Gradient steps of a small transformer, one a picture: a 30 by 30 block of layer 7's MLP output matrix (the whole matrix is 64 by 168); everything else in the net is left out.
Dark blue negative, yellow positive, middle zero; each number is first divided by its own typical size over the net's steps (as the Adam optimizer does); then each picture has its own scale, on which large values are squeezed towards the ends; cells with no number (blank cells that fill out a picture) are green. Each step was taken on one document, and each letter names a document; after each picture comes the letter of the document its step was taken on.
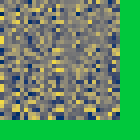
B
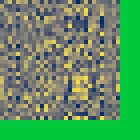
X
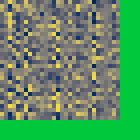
B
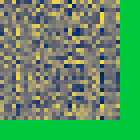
X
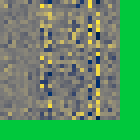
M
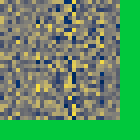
X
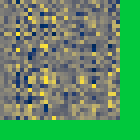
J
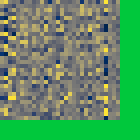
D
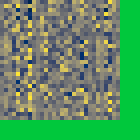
J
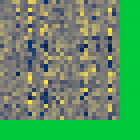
J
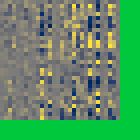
M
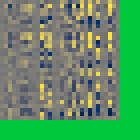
M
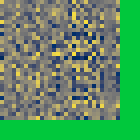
X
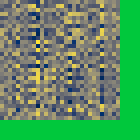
X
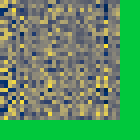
D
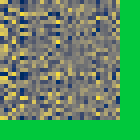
D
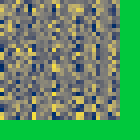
B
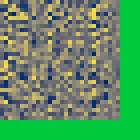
D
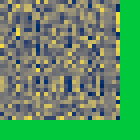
X
